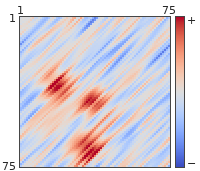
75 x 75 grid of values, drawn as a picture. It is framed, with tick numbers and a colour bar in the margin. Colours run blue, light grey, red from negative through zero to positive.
Neither half mirrors the other. No row or column stands out. On average the colour sits 50% of the way up the scale. There are three bumps.
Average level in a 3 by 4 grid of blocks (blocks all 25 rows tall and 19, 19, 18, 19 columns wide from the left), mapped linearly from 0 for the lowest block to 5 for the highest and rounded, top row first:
1100
3521
1421
